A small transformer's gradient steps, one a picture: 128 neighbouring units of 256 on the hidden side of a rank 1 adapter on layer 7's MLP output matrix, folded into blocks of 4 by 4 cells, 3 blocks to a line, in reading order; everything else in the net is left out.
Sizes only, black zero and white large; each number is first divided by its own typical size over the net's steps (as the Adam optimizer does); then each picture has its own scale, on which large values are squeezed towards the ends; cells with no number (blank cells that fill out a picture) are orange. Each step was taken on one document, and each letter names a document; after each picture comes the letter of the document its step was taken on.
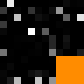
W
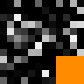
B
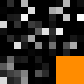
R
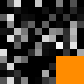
B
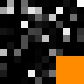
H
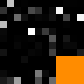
W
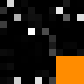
W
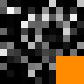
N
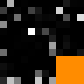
W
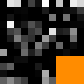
B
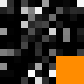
H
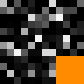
N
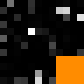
W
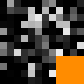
N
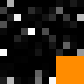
W
